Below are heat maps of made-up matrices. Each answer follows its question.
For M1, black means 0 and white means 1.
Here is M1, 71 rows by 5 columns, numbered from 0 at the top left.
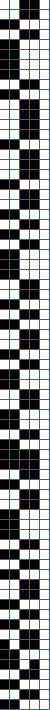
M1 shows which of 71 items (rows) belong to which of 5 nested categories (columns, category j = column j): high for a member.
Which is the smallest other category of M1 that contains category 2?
4
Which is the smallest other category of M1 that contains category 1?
4
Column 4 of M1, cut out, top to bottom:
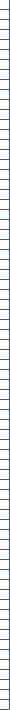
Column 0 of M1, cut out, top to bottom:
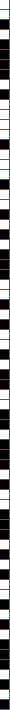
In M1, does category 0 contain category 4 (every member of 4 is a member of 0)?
no
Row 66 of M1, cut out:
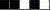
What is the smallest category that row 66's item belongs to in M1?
2
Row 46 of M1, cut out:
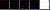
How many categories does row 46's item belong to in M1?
1
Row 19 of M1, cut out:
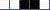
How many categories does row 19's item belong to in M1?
3
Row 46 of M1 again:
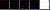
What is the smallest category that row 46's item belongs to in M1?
4
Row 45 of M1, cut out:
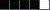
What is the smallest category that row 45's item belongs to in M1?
4
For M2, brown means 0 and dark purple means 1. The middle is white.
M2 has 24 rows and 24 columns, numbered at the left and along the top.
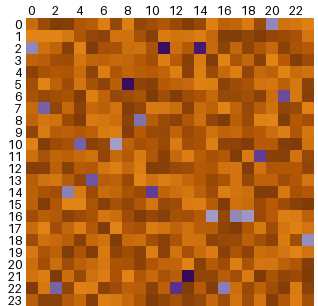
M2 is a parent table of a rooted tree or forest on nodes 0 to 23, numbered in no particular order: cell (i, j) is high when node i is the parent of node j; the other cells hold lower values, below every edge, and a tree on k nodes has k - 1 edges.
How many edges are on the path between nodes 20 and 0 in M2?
1
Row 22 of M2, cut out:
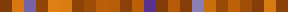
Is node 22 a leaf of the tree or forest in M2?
no
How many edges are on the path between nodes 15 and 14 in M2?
4
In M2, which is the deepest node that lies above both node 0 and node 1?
2
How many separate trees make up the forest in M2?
2
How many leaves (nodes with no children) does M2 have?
10
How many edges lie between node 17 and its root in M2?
2
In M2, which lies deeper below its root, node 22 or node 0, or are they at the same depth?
node 0
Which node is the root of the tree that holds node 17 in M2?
22
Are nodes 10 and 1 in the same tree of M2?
yes
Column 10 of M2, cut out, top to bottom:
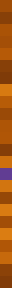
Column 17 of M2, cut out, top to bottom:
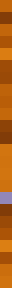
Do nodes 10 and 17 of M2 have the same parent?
no
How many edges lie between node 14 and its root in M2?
2
